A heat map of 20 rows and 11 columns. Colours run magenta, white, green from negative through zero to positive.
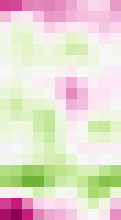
Calmest part: middle left. Roughest part: bottom left. Average level on the scale: 50%. Lone odd cells: none.
